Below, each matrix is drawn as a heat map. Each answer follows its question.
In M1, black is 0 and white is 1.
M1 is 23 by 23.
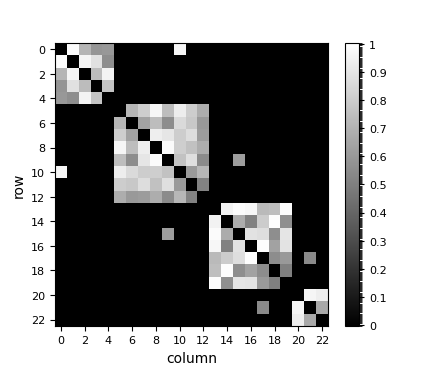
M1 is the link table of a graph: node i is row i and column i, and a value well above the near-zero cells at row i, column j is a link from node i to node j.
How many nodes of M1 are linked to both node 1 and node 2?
3
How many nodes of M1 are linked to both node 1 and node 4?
3
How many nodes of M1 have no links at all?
0
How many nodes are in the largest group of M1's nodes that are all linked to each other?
8
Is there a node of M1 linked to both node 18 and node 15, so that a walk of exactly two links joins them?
yes
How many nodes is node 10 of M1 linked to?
8
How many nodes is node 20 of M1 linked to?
2
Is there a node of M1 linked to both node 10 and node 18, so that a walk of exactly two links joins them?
no
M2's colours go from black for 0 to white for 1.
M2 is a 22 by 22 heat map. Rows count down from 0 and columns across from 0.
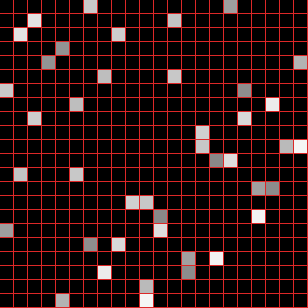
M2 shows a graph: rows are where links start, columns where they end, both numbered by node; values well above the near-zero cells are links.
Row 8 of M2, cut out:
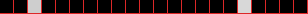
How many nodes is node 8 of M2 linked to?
2
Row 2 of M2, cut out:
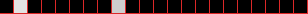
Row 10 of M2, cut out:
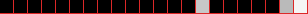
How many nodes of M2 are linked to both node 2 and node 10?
0
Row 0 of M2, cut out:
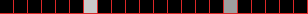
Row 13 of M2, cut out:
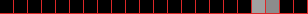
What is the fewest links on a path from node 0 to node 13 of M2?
5
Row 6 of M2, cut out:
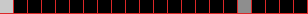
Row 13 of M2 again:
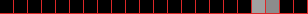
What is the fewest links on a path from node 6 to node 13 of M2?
6
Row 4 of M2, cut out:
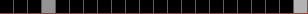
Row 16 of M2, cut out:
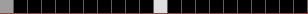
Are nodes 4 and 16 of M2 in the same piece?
no
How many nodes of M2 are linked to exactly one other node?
3
